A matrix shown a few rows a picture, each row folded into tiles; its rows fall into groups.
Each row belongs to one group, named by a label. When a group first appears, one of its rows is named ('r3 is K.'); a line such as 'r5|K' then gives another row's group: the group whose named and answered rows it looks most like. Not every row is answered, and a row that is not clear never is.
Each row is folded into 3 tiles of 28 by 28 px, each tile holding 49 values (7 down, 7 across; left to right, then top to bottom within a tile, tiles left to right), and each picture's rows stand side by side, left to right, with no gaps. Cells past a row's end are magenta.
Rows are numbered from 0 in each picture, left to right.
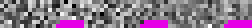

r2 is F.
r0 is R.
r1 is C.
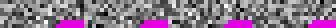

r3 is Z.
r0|C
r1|C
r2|F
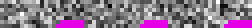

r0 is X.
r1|R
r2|R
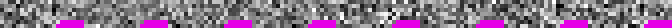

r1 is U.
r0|R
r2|Z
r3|F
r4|X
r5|X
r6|R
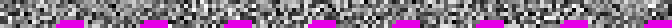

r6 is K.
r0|K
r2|K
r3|K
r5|X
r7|C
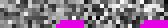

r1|K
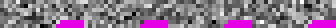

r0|F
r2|U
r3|R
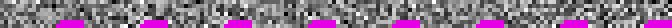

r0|X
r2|F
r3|U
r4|F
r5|K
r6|Z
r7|K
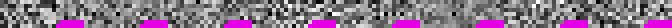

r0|X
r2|Z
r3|K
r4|U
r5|U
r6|K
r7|R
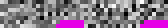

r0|U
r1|K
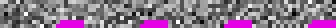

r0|R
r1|C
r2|Z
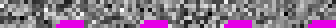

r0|U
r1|R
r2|K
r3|U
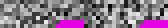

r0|C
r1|X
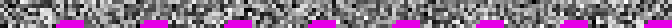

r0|X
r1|Z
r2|X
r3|C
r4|F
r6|F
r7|X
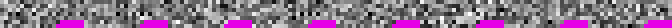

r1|U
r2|R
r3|U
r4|C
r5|X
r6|U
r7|R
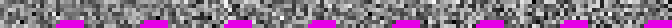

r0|U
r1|X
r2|F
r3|F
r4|C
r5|X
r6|Z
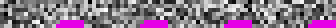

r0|R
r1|Z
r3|Z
